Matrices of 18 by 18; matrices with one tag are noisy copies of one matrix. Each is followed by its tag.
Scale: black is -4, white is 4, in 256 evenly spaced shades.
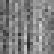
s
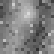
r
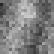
r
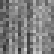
s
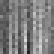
s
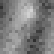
r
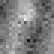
r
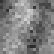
r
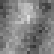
r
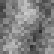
r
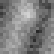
r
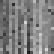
s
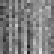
s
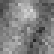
r
